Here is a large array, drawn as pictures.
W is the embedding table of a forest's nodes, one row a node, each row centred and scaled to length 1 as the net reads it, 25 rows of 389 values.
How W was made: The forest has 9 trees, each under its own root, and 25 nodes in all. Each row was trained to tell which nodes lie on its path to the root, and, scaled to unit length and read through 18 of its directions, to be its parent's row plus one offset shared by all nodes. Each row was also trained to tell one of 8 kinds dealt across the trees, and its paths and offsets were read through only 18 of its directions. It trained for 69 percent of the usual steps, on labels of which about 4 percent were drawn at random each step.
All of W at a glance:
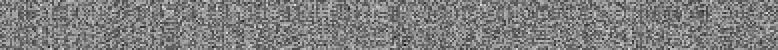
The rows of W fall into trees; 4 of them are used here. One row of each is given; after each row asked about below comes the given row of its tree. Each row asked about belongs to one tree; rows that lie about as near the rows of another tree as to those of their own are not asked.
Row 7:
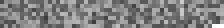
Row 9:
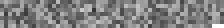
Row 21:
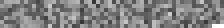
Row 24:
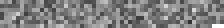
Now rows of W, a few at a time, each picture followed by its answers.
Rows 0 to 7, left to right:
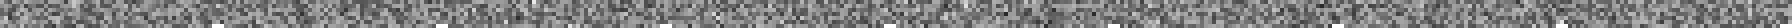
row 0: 21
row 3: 7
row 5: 7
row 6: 21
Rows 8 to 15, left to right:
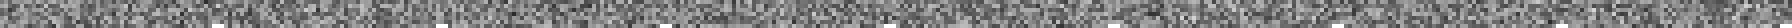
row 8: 21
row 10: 7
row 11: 24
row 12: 9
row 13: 21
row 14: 24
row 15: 21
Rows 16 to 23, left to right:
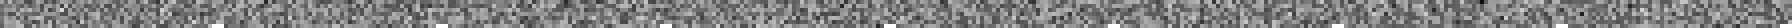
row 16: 24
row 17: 7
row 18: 24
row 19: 7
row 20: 24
